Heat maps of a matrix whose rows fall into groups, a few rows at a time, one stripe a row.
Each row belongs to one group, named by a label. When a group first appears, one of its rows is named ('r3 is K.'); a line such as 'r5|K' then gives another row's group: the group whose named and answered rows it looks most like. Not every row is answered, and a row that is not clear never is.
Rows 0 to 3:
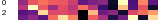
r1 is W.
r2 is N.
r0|W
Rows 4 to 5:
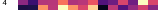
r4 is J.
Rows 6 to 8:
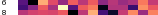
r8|N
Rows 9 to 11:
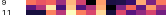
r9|N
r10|J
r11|J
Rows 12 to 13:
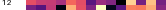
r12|W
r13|J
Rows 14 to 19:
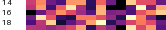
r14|W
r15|N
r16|N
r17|W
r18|J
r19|W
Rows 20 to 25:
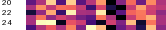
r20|J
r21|N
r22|J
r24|W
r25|J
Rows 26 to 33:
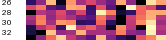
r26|J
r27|W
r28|N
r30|N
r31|J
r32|J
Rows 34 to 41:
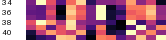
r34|W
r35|J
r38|W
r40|W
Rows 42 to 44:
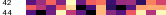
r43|N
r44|N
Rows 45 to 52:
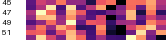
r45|N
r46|J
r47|W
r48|W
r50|N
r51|N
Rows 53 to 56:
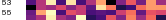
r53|J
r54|N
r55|W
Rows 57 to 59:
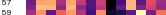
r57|W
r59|N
